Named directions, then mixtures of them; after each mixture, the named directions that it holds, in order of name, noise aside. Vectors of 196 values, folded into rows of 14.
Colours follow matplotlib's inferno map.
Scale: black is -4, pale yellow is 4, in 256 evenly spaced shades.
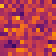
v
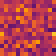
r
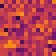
v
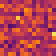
r, v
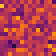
v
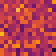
r, v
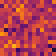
r, v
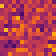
v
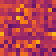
r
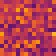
r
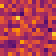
r, v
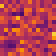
r, v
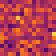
r, v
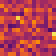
r, v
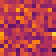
r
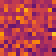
r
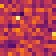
r, v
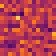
r, v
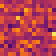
r, v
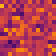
v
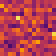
r, v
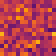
r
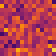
r, v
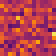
r, v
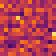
r, v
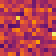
r, v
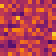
r, v
